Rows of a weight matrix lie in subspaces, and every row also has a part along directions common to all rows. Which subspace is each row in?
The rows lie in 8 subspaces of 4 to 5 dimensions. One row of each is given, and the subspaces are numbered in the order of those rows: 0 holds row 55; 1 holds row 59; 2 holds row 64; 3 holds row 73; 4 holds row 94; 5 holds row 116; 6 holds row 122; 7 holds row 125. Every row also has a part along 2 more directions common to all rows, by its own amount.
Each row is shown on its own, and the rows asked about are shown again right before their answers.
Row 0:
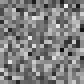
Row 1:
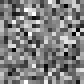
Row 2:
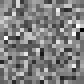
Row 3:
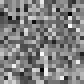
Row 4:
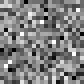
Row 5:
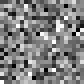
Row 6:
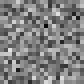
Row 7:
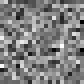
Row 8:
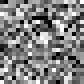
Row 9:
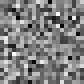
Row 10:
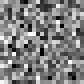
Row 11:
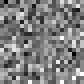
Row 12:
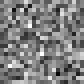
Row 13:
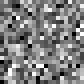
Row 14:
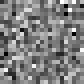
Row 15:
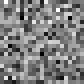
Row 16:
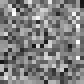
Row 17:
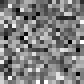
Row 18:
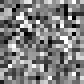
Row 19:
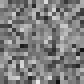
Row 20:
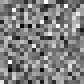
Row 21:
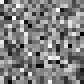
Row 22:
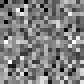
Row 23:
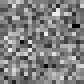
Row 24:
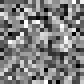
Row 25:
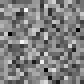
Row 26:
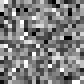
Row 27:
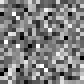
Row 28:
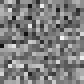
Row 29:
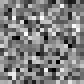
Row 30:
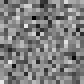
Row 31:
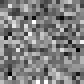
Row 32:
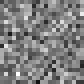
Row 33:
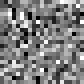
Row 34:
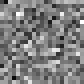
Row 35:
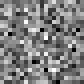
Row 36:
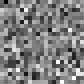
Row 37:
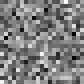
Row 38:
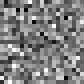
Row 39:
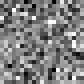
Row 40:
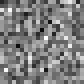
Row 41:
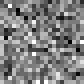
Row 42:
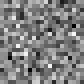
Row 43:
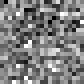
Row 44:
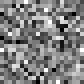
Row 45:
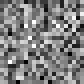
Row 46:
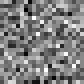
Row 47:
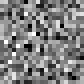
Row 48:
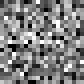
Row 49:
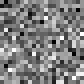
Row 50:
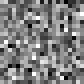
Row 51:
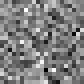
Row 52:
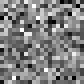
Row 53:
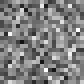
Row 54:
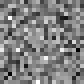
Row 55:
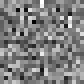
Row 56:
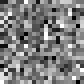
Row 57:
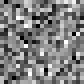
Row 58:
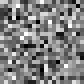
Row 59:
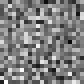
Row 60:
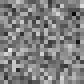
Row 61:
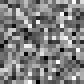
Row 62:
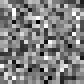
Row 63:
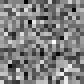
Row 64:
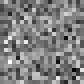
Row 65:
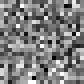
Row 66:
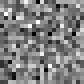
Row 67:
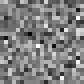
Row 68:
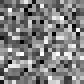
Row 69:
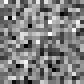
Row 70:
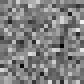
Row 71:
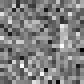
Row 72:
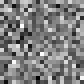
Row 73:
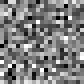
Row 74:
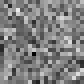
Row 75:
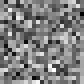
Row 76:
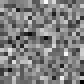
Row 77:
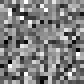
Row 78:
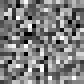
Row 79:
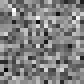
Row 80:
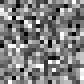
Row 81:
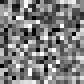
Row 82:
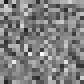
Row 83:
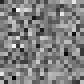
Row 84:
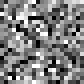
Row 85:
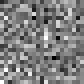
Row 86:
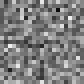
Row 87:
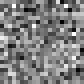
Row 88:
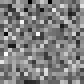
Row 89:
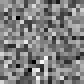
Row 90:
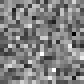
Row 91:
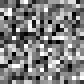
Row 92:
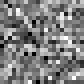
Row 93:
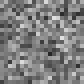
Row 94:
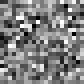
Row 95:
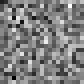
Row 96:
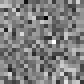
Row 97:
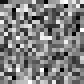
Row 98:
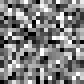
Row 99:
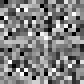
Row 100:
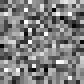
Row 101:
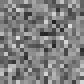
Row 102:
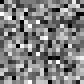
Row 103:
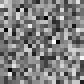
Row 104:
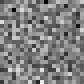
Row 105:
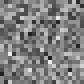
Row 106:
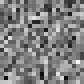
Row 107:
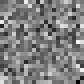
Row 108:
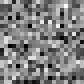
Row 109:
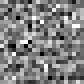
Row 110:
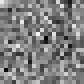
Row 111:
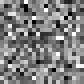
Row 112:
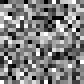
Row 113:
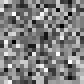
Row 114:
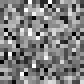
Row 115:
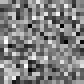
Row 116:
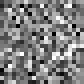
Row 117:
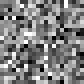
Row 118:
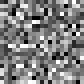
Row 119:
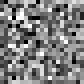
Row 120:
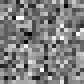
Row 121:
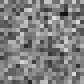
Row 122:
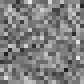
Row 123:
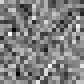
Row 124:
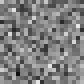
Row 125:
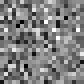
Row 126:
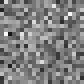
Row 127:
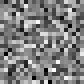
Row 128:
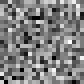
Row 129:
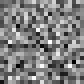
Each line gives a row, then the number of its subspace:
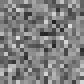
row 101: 1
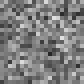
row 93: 4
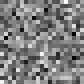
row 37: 0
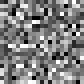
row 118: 5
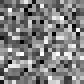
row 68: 5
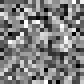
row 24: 4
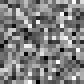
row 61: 7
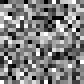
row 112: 0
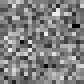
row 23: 6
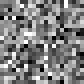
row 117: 0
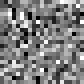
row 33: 6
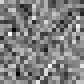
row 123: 1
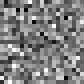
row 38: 0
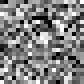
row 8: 4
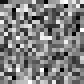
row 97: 1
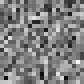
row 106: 0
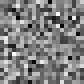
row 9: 6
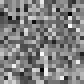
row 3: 0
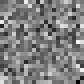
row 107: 7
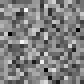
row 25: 5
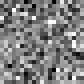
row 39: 2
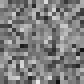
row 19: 4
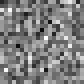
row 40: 5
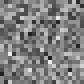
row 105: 3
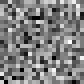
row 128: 1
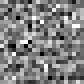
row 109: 6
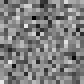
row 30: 3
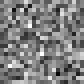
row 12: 2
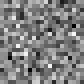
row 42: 6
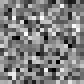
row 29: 5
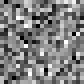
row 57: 3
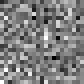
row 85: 7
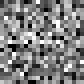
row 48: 5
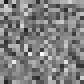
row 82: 3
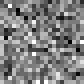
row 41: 7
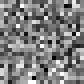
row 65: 5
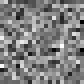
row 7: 4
